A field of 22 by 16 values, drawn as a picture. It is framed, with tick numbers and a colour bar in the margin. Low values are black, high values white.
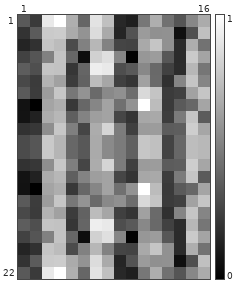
The grain runs up and down. Stripes running up and down repeat 4 times from left to right. The middle left is the ninth with the lowest average. It is mirror symmetric from top to bottom.
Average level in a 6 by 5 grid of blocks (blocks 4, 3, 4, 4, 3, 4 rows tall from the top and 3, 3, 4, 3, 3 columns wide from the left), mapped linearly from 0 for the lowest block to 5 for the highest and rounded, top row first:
25353 / 23434 / 03455 / 03455 / 23434 / 25353
